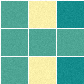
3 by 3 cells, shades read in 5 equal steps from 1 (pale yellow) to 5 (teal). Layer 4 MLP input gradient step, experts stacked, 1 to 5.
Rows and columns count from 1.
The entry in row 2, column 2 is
4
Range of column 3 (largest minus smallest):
1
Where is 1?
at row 1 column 2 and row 3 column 2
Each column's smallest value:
4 1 4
